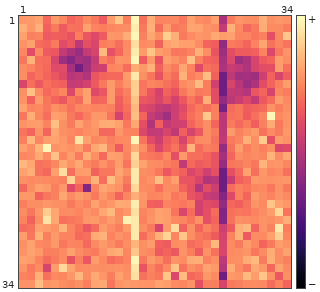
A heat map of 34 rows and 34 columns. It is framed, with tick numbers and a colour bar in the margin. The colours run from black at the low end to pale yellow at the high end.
Average level on the scale: 70%. Dips: four. Calmest part: bottom left. Odd lines: columns 15 and 26.
